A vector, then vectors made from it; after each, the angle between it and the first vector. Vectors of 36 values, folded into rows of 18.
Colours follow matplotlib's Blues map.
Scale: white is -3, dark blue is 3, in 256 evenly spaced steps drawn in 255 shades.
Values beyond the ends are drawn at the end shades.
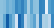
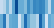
orthogonal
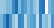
nearly parallel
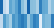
orthogonal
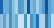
partly opposed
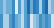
partly opposed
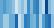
nearly opposite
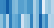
orthogonal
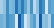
nearly parallel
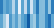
partly opposed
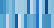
nearly opposite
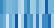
nearly opposite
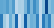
nearly opposite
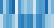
orthogonal
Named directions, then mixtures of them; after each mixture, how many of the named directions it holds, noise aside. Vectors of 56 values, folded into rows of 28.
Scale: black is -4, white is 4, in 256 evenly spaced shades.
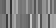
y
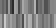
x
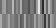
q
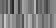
one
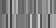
one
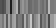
three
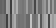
one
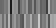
three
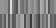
three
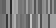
one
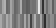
two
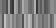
one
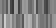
one
